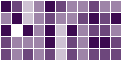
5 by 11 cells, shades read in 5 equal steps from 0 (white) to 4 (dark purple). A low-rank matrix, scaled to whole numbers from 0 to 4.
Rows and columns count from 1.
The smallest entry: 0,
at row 3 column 2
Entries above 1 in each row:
10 10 9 10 10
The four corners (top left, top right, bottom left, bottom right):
4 2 3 3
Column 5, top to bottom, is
4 3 4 4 3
